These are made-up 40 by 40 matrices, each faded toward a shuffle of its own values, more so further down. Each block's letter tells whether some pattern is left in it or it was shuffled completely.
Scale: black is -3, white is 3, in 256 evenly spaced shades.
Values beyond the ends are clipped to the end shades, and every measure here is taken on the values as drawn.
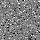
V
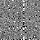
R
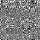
R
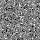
V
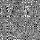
R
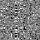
R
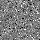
V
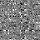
R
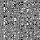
R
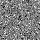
V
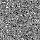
V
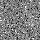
V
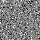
V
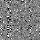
R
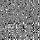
R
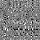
R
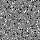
V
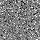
V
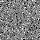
V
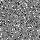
V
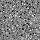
V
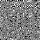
R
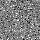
V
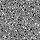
V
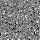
V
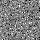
V
